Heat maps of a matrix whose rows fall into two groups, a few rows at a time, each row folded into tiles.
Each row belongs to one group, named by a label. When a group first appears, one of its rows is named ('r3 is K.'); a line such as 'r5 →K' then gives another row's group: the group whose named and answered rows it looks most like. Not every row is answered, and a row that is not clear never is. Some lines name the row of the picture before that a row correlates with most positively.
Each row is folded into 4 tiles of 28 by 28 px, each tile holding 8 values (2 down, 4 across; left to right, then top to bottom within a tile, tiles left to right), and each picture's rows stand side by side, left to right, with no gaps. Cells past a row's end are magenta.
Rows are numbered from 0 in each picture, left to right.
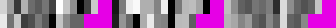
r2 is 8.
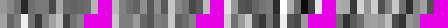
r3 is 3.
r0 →8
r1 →8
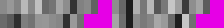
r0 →3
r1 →3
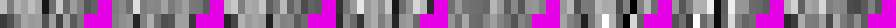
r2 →3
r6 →3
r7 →3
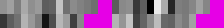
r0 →3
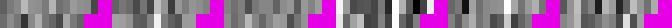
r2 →8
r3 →8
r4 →3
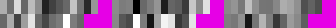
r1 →8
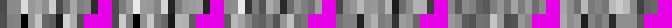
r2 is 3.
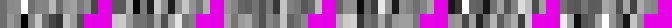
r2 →8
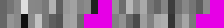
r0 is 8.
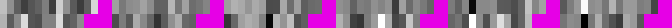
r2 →3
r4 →8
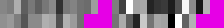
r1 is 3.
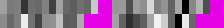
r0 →8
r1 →3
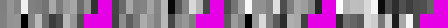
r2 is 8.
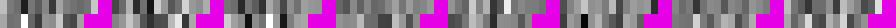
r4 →3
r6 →8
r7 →8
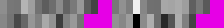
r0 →3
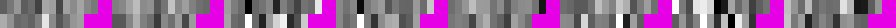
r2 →8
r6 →3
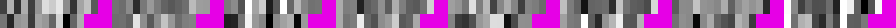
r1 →8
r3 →8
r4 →3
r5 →8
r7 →8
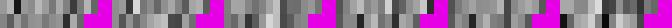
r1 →3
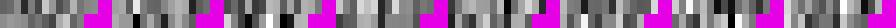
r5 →8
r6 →3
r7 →8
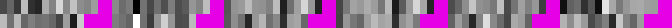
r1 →8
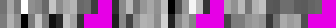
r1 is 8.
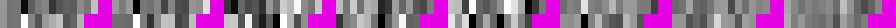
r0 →8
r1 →8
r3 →3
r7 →8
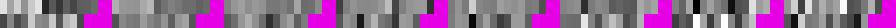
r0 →3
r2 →3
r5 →8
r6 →8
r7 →3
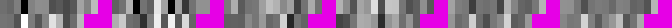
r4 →8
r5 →8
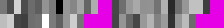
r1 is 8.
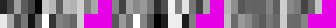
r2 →8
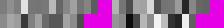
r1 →3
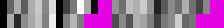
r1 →3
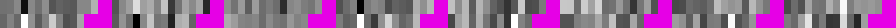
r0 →8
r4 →3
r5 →3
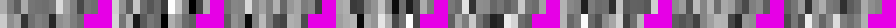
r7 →8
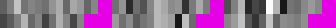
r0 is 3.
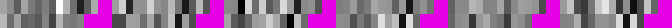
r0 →8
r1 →3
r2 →3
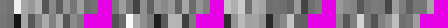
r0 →3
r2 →3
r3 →8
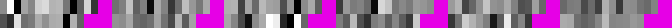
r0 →3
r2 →3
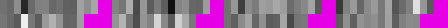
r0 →8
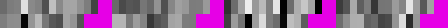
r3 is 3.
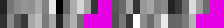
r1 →8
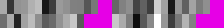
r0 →3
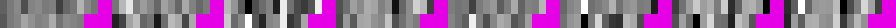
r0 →8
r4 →8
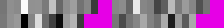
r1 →3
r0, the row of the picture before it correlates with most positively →5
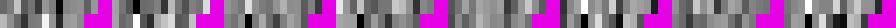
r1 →8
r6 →3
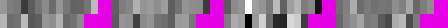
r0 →8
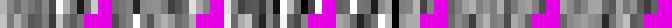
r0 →8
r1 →8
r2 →8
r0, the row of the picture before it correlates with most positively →0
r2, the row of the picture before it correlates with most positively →0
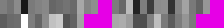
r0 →8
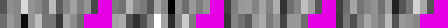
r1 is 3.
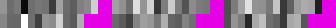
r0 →8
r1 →3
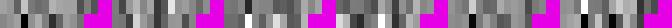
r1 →3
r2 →8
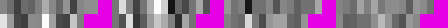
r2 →8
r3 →3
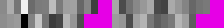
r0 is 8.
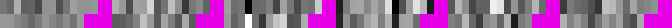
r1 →3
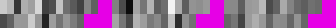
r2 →3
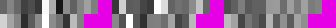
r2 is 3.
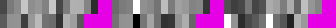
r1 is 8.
